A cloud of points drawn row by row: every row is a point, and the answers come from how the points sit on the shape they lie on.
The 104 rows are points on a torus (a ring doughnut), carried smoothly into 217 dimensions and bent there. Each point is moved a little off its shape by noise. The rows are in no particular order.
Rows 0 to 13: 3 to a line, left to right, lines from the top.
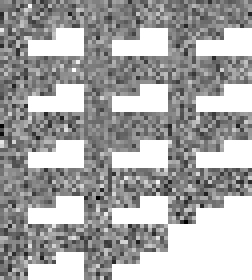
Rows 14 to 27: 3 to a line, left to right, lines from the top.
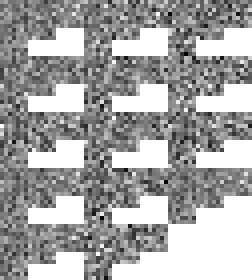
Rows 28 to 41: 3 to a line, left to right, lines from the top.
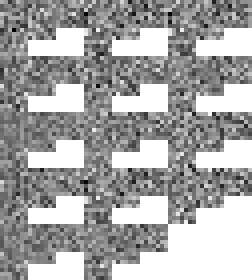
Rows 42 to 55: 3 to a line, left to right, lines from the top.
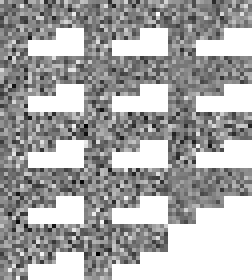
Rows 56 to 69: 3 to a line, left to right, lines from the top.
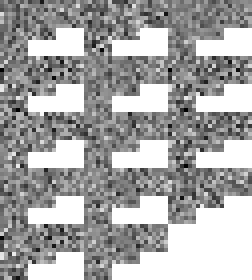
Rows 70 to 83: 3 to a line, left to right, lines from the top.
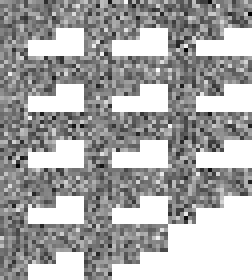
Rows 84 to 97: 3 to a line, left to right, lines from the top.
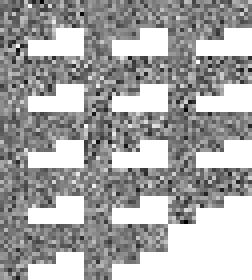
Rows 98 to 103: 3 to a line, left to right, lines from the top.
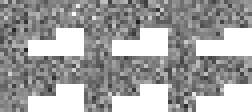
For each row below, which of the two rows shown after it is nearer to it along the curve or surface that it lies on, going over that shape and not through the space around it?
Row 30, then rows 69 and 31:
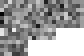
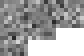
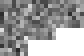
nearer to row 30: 31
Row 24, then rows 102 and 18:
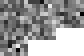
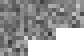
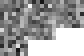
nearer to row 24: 18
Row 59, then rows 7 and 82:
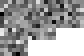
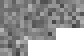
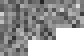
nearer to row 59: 7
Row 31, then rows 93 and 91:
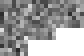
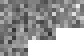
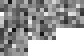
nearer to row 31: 93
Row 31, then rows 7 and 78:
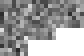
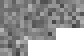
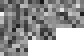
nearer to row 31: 7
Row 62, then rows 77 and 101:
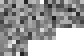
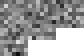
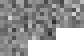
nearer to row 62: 101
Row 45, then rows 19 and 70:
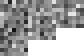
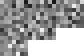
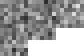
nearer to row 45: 70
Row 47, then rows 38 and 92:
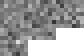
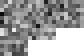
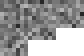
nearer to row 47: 92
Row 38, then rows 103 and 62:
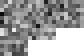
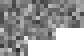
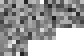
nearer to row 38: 103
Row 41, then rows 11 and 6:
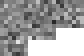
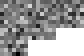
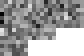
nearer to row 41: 11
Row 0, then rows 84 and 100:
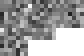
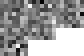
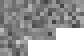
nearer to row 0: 84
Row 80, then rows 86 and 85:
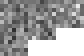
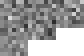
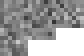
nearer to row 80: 86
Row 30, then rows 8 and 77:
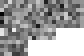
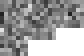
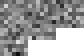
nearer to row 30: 8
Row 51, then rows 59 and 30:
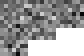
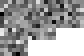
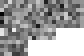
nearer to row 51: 59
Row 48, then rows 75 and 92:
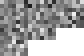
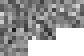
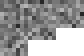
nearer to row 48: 75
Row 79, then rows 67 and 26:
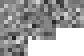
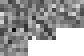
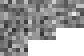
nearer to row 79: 67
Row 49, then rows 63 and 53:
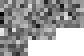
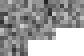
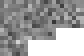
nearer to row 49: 63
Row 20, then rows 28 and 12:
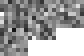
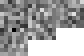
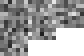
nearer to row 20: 28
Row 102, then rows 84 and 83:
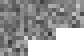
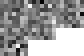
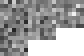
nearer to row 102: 83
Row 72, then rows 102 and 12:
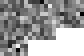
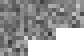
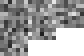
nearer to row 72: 12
